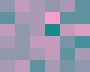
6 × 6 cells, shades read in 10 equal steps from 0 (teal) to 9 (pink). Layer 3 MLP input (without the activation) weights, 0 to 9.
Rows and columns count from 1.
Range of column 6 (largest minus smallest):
6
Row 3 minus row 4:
1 0 -1 -7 3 6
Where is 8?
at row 3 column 6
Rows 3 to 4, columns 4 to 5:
0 7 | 7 4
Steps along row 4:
down up same down down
